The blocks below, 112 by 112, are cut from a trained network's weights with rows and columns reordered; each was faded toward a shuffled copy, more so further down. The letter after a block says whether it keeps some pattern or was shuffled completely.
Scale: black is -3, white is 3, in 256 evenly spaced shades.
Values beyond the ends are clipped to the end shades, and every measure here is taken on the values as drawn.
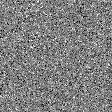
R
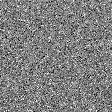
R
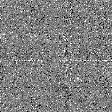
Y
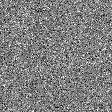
R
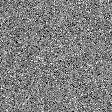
R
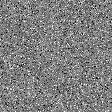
R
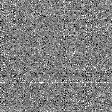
Y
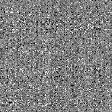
Y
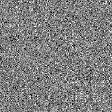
Y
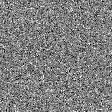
R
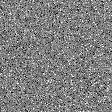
R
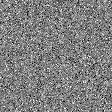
R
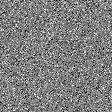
R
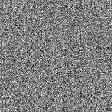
Y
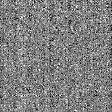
Y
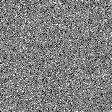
R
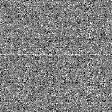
Y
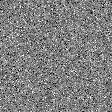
R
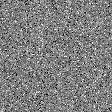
R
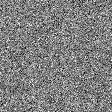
R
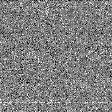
Y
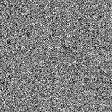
Y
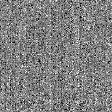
Y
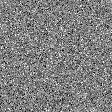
R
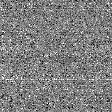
Y
